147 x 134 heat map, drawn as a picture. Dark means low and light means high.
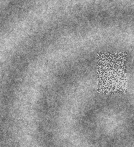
Grain: blotchy. Ninth with the lowest average: bottom right. Mirror symmetry: none. Roughest part: middle right. Odd patch: rougher, in the middle right. Histogram: bell-shaped. Rings: centred on the bottom right. Slope: none.
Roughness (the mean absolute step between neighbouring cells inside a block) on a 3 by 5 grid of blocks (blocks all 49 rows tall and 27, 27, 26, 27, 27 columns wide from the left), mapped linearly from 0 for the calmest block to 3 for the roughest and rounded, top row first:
00000 / 00023 / 00000
